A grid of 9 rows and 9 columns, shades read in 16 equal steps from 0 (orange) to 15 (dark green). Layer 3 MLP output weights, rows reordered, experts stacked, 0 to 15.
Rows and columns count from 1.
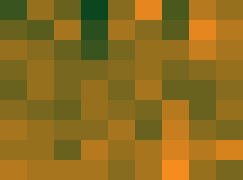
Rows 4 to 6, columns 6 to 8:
6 8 7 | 5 9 9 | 8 4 9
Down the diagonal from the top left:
12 10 9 8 8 8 3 4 8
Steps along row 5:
down up down up down up same down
